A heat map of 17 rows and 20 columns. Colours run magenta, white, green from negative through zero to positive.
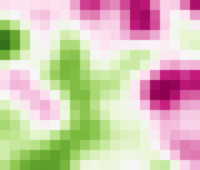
The field climbs toward the bottom left. The middle right is the ninth with the lowest average. There are no lone odd cells. The texture is blotchy.
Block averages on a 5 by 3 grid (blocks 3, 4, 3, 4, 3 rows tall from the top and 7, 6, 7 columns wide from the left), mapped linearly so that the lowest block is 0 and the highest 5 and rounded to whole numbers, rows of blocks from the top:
211 / 432 / 340 / 342 / 542
